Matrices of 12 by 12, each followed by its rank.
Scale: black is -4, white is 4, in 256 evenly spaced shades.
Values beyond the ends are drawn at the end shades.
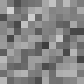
full rank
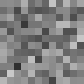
full rank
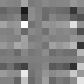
two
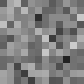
full rank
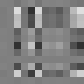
one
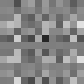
two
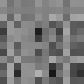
two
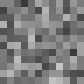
full rank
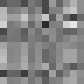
two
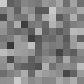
full rank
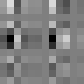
one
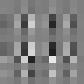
one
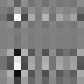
one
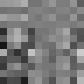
two
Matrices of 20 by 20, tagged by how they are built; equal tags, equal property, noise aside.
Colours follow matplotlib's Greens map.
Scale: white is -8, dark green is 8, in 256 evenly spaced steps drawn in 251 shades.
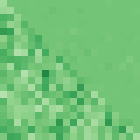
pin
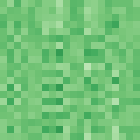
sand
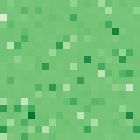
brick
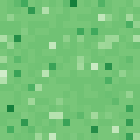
brick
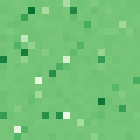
brick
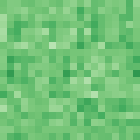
sand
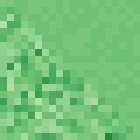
pin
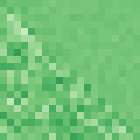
pin
